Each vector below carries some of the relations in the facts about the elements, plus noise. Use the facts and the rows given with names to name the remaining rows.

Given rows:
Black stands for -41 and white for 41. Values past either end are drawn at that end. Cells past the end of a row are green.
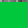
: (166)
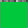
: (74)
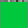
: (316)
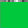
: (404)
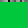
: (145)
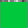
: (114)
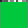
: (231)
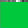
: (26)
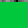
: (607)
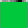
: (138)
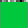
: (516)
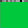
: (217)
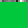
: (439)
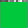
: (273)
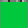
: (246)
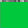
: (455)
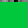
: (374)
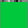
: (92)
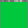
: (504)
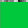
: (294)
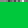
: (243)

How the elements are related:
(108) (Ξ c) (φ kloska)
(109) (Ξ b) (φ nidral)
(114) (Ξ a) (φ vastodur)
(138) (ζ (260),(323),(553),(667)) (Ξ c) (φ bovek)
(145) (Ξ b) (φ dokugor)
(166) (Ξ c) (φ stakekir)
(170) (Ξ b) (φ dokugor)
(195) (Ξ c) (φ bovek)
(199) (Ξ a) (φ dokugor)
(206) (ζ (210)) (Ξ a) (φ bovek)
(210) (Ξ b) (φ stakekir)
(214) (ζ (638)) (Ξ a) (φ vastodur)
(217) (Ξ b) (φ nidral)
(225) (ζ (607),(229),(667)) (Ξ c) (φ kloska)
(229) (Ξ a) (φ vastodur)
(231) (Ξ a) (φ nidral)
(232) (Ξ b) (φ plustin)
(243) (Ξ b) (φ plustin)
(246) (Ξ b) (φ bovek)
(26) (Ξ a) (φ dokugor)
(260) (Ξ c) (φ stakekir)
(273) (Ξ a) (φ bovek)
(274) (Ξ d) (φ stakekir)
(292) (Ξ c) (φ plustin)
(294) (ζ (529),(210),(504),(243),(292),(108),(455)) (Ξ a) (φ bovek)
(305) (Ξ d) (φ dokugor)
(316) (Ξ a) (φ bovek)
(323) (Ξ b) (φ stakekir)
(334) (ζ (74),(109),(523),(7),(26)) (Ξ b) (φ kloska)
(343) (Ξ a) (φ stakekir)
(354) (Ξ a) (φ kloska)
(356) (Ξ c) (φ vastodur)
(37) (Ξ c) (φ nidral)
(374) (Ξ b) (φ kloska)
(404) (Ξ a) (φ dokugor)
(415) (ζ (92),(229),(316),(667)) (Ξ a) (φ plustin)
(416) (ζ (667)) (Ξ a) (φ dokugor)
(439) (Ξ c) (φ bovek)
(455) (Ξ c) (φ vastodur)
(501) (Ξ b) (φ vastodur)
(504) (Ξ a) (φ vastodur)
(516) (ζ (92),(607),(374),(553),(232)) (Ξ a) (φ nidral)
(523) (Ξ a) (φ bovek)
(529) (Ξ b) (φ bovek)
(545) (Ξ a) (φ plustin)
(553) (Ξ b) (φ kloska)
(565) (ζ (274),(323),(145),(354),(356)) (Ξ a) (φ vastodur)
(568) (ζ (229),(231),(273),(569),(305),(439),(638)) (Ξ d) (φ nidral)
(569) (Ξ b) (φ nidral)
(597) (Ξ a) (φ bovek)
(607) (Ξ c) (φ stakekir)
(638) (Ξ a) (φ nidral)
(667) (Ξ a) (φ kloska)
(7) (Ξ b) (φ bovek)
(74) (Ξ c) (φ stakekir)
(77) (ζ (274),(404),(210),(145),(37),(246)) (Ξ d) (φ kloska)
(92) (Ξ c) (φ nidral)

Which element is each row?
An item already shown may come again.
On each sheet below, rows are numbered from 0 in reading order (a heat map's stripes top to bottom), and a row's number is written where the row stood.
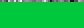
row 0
(214)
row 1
(199)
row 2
(232)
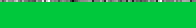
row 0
(37)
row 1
(273)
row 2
(607)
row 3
(246)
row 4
(170)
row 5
(229)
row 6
(354)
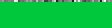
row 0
(206)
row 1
(415)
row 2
(569)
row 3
(229)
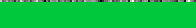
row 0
(108)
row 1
(92)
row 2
(74)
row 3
(225)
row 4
(229)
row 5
(323)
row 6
(305)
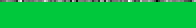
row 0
(667)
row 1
(523)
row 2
(334)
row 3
(7)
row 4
(26)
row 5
(225)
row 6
(416)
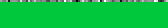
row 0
(274)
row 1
(356)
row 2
(516)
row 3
(568)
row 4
(210)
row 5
(565)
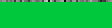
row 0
(501)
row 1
(109)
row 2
(145)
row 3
(260)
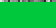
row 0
(77)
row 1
(667)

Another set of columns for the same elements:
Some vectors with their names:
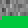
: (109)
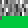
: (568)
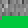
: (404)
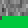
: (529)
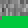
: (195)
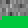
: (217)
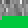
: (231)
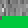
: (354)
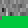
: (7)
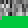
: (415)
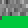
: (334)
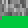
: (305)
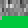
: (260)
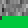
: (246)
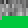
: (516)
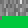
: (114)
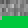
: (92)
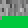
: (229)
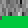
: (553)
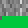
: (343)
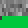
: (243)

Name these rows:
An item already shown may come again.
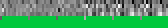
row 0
(354)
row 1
(404)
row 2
(439)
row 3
(225)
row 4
(416)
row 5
(416)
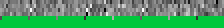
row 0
(108)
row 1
(565)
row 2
(229)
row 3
(206)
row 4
(260)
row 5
(565)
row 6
(667)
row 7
(145)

